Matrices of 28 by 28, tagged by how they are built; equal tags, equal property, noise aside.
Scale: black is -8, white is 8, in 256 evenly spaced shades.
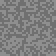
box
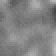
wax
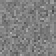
box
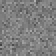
box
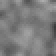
wax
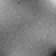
wax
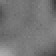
wax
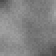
wax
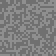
box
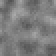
wax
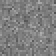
box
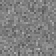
box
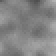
wax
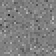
box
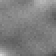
wax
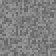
box
